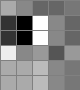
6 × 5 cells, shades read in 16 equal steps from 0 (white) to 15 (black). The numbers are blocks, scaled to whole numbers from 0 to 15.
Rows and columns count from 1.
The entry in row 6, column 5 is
8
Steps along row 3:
up down up up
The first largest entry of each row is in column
3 2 2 4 5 5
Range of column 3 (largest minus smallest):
9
